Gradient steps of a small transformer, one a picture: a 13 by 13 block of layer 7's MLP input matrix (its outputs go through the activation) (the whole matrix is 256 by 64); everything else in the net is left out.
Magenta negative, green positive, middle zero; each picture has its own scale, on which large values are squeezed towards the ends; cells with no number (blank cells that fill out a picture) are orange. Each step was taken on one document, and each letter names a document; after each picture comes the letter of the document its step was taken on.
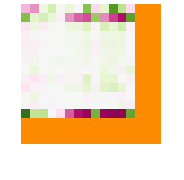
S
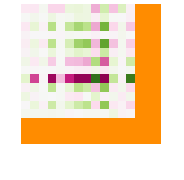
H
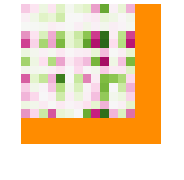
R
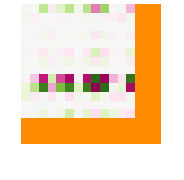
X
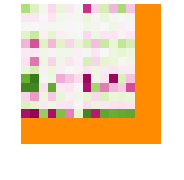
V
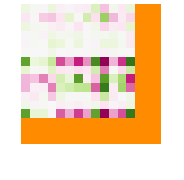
R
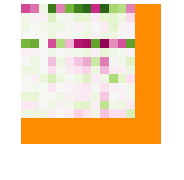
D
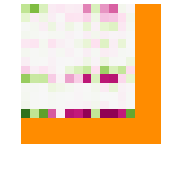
S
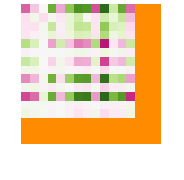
D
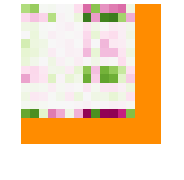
S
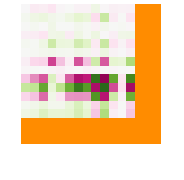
H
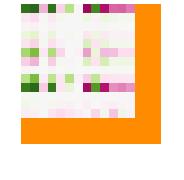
V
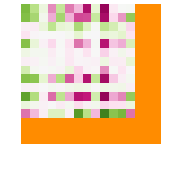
D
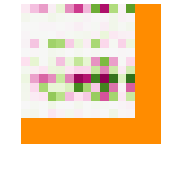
H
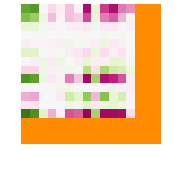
S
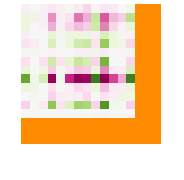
D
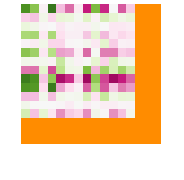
V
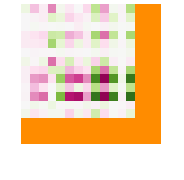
H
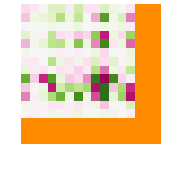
R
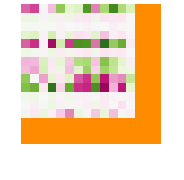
V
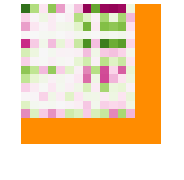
S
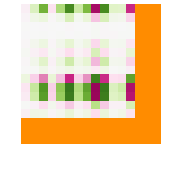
X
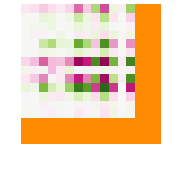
H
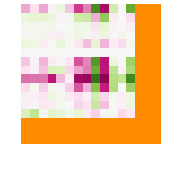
H
